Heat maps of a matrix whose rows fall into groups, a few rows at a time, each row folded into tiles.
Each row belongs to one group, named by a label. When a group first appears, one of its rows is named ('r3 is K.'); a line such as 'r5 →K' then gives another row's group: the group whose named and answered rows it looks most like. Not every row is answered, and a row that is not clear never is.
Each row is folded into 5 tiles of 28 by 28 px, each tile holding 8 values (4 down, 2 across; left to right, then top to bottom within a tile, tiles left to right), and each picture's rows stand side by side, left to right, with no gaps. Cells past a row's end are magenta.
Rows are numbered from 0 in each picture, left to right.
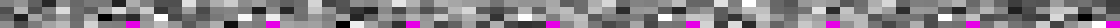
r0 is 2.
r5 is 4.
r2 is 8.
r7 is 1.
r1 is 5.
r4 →5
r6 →5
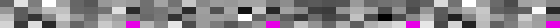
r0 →4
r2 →1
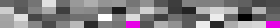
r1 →1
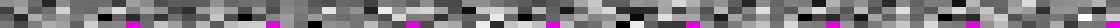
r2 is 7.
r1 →1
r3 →1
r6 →2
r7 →5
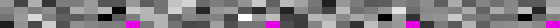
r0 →7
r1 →5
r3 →7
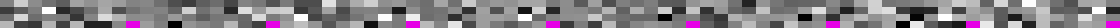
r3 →4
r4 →7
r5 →2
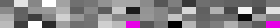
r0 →4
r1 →7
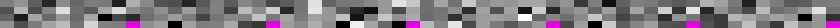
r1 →7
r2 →8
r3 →4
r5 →2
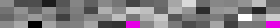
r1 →5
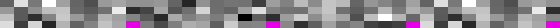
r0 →4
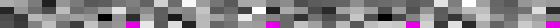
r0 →2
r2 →1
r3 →4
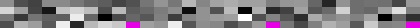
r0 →1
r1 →4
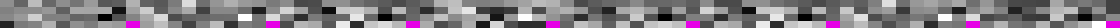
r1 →5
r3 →8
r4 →1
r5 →1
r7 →1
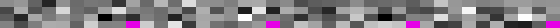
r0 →2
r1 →4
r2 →1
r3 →8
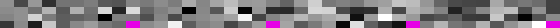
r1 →4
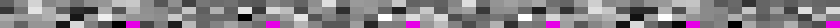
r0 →8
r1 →7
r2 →5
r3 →5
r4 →8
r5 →7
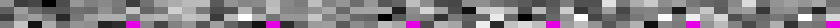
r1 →8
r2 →7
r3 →1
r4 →5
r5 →5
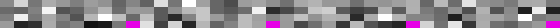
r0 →8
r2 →8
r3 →4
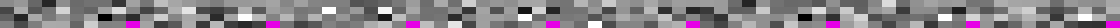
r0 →2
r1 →8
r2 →7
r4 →4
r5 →2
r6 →5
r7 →8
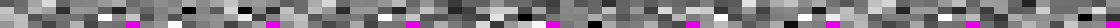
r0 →5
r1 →4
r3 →1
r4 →7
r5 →5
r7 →2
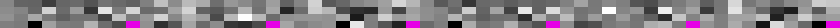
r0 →7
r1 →8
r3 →7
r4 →7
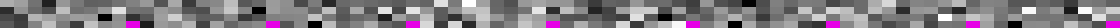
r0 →2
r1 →7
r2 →7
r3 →4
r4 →1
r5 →7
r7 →7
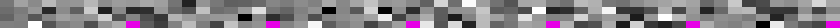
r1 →2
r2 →4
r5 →8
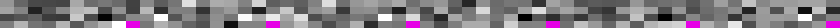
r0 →1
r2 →5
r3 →2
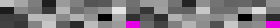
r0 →2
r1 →2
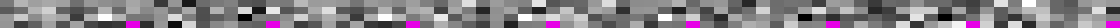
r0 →8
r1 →7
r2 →8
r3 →5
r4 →5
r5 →2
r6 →1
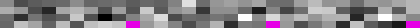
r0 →1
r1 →5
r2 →8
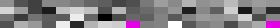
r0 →1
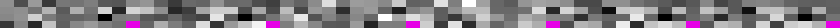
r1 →1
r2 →5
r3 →4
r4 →1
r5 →1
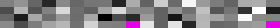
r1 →4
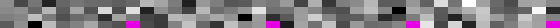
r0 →7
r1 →2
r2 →7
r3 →4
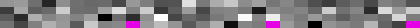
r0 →2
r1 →5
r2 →7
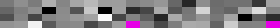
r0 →4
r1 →2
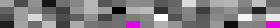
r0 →7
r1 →5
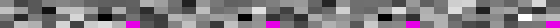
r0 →1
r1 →2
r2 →2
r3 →5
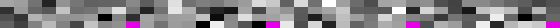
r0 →2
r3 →1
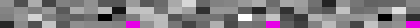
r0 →7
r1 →5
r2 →2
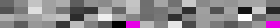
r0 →8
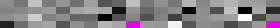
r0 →7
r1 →4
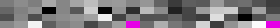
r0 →4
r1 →1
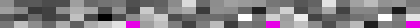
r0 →1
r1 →5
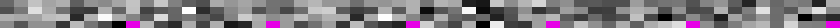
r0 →8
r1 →8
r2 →8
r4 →1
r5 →2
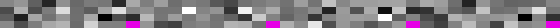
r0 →2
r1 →7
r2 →4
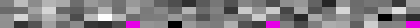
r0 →8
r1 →7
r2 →2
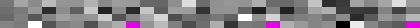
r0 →4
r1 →5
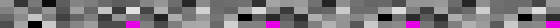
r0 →7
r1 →2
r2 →2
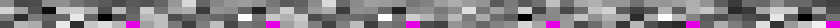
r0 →1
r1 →5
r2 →5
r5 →1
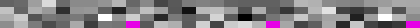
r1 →1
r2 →8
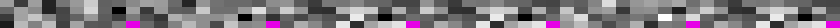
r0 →7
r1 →2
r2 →1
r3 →1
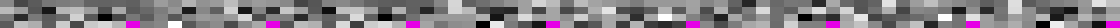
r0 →1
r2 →1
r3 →8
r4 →8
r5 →2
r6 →5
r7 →8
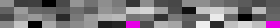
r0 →7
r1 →1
